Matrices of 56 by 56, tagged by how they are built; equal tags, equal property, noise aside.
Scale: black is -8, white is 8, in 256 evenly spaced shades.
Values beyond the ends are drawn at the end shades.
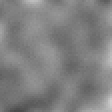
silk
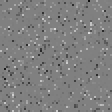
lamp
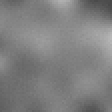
silk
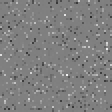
lamp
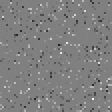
lamp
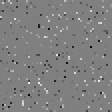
lamp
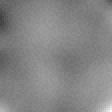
silk
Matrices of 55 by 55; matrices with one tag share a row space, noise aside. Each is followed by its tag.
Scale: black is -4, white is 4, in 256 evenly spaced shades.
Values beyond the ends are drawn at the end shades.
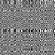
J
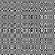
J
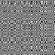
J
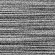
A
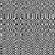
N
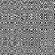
J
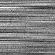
A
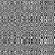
J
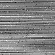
A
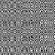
J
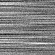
A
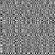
N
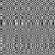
N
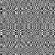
N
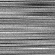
A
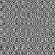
N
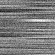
A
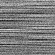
A
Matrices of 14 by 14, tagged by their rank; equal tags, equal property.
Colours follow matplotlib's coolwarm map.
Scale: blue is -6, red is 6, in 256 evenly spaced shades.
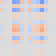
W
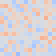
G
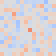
G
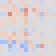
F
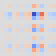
W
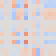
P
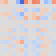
P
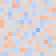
G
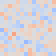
G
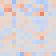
F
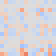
F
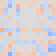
F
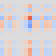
W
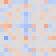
F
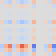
W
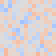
G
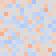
G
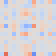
P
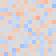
G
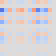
W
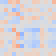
F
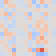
F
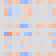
P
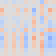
P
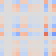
W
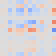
P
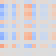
W
